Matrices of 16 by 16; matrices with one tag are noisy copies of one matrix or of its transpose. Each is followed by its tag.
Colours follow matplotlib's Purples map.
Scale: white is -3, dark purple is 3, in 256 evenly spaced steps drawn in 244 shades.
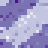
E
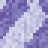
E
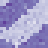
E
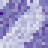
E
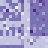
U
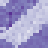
E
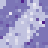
E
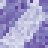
E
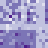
U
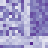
U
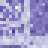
U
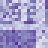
U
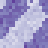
E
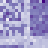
U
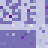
U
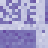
U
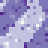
E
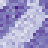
E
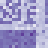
U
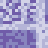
U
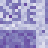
U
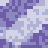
E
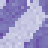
E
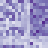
U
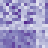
U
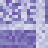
U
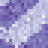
E
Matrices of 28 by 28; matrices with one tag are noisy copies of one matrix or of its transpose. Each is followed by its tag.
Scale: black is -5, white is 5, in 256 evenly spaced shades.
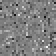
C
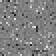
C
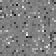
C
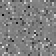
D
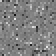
C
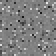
D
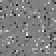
C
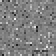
C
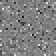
D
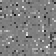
C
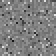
D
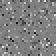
D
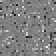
C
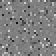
D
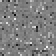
C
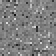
C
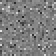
D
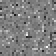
C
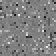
C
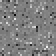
C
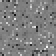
C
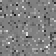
C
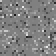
C
